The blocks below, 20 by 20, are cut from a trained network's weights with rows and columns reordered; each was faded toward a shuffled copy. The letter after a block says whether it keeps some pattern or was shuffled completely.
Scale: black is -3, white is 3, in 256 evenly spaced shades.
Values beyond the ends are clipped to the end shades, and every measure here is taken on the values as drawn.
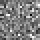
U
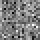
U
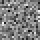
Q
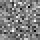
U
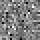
Q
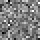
U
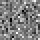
Q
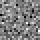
Q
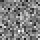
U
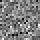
Q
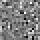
U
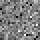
Q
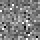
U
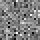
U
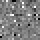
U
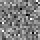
Q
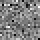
U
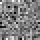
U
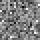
Q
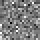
Q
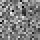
U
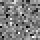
Q
